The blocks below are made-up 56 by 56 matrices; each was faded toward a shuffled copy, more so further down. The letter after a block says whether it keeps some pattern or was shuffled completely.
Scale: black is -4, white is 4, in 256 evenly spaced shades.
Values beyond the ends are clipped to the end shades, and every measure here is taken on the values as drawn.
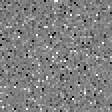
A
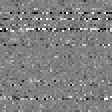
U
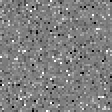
A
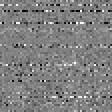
U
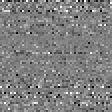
U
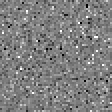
A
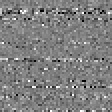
U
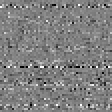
U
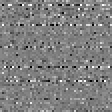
U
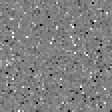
A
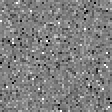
A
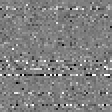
U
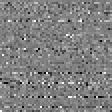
U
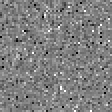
A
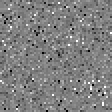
A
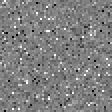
A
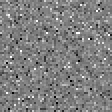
A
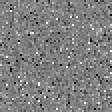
A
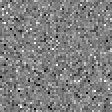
A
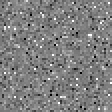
A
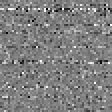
U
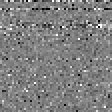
U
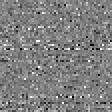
U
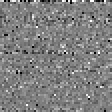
U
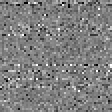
U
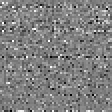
U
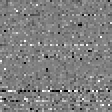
U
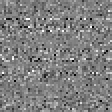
U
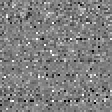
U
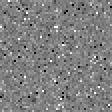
A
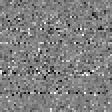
U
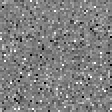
A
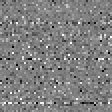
U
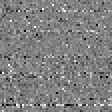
U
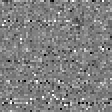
U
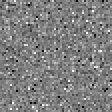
A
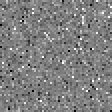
A
